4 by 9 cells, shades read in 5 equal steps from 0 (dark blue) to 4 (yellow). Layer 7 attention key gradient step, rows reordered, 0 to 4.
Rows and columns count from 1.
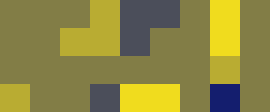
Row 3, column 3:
2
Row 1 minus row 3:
0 0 0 1 -1 -1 0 1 0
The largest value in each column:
3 2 3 3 4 4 2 4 2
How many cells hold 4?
4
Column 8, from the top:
4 4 3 0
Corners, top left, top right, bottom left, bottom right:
2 2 3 2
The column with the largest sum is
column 8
